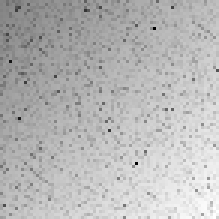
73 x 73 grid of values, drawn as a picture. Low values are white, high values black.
Grain: fine. Ninth with the lowest average: bottom right. Ninth with the highest average: top left. Slope: up to the top left. Odd rows or columns: none. Average level on the scale: 30%. Stripes: none.
